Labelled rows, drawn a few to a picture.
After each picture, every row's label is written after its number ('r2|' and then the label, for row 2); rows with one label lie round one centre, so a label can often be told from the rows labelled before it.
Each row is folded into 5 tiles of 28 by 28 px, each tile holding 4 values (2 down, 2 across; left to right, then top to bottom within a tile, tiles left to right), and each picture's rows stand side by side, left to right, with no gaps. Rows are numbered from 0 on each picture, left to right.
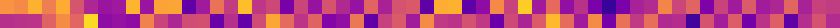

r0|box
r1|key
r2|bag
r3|key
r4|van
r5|bag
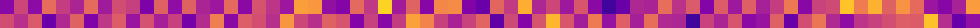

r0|bag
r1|bag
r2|key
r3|key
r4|van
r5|bag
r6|box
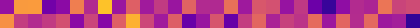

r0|key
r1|bag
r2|van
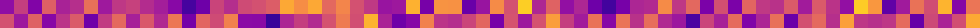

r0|bag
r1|van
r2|box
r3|key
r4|van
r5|bag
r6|key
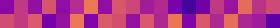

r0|bag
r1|van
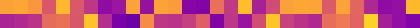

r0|box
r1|key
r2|box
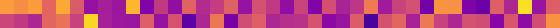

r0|box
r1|bag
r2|bag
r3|key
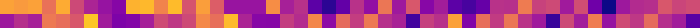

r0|box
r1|box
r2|van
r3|van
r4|van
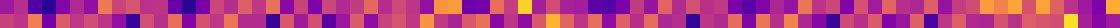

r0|van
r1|van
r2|bag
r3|key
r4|van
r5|van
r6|bag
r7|box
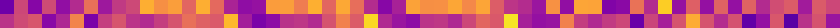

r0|bag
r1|box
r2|box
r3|box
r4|key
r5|bag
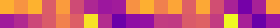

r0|box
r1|box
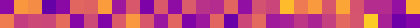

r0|key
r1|bag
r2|box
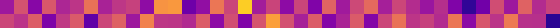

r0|bag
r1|key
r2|bag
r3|van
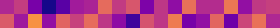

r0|van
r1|bag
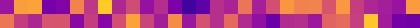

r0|key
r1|van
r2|box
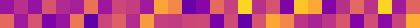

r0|bag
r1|key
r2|key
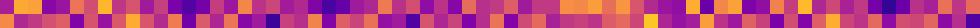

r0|key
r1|van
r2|van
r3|bag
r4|box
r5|key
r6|van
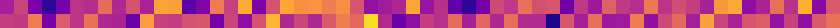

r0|van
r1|key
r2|box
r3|van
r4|bag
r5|key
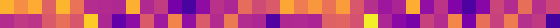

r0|box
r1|van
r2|box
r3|van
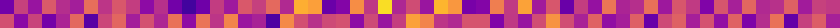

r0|bag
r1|van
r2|key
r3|key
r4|bag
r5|bag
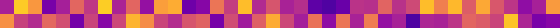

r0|key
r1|key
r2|van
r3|box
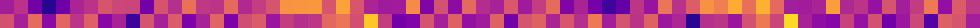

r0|van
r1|bag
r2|box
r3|bag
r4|van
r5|box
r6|bag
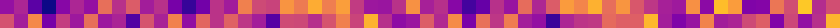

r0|van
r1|van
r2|box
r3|van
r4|box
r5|key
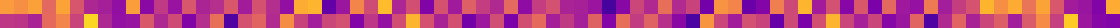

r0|box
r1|bag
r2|key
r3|bag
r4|van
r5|key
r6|bag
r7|box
